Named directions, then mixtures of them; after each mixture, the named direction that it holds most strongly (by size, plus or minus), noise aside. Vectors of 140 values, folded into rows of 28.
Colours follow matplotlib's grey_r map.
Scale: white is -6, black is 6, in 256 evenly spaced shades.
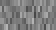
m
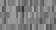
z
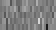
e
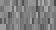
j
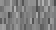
j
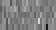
e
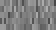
j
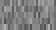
j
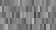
m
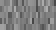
j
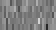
e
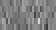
e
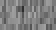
z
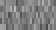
j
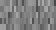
j
